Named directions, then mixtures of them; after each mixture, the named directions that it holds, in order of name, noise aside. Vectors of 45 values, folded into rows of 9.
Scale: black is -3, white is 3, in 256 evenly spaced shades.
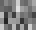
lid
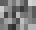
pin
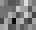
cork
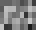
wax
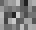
cork, lid, pin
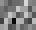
cork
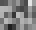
pin, wax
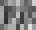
cork, lid, wax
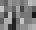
cork, pin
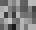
pin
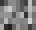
pin, wax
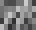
cork, wax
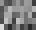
cork, wax
